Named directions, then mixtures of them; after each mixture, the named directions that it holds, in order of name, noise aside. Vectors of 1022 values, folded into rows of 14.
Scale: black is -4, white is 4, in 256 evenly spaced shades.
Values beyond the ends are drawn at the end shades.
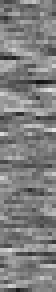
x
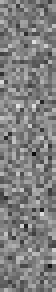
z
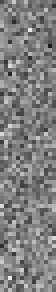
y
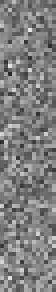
y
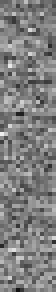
x, y, z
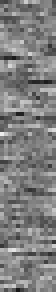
x, y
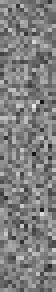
z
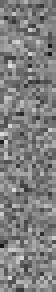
x, y, z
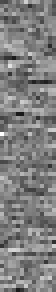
x, y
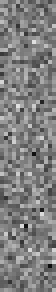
z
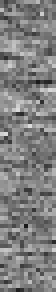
x, z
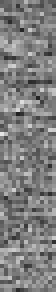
x, y, z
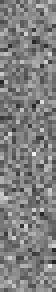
z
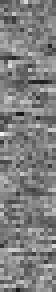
x, y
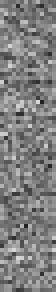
x, y, z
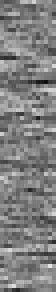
x
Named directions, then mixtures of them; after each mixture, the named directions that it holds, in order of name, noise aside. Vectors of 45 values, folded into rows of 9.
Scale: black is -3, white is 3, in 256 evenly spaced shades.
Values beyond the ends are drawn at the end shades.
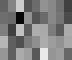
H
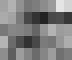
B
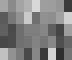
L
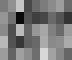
B, H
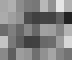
B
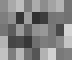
B, H, L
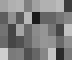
B, H, L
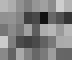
B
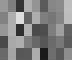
H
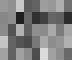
B, H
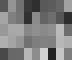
L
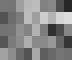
B, L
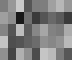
B, H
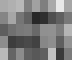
B, L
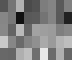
H, L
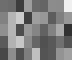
H, L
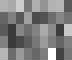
B, H, L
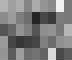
B, L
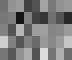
B, H, L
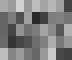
B, H, L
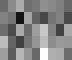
H
